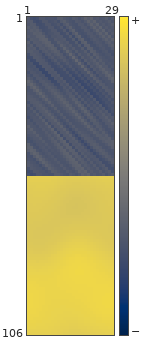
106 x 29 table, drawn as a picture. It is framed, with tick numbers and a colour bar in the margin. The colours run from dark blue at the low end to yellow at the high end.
It is made of 2 by 1 panels. Panel 1,1: low, slanting down to the right, faint in contrast. Panel 2,1: very high, smooth, faint in contrast.
